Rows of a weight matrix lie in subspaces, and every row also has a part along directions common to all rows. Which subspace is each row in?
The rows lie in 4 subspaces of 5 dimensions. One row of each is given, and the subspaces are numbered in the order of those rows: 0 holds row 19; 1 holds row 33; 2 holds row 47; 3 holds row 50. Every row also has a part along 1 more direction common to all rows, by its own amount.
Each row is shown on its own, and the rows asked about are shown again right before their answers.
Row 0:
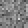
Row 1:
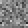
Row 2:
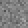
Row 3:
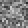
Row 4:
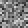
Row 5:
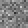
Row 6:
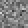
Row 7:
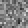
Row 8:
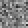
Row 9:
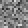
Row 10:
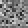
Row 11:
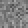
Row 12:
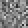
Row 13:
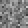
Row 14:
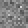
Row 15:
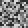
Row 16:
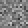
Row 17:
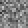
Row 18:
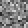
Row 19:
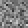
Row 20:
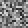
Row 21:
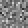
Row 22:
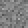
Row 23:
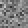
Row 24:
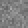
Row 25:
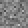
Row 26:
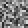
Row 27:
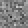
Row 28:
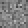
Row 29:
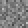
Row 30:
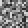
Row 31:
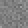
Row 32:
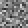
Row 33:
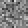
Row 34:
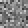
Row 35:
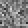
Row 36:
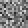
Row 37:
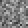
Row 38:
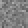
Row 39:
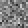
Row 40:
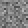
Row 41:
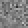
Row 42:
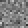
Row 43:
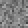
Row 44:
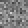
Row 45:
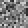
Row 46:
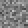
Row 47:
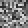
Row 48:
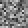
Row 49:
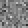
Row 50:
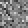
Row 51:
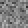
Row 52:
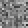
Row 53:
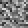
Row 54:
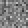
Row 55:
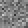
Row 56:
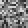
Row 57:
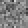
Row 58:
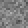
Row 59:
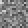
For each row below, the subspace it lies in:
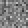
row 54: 2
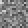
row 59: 0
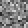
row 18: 1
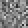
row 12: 2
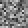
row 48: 1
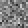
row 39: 3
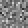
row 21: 0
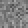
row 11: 1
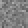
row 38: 0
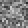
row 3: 3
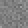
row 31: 2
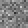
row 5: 3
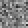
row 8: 2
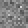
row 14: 3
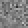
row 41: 2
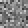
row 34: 3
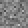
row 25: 1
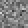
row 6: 0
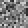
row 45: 1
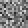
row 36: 3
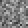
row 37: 0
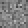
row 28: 2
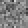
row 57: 1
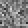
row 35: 3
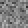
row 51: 0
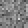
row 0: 1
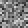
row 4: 2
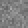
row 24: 3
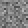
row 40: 2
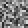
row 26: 0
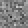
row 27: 2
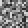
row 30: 0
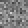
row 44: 3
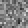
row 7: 3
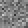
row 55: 1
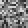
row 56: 0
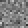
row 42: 3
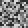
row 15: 1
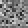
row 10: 1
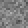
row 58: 3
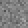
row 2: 0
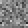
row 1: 3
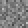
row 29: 2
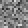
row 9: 1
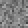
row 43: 0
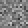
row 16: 2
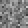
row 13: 0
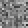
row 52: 2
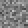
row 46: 0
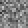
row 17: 0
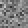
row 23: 1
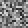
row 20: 2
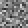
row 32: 1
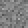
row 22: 1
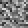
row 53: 3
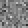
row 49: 2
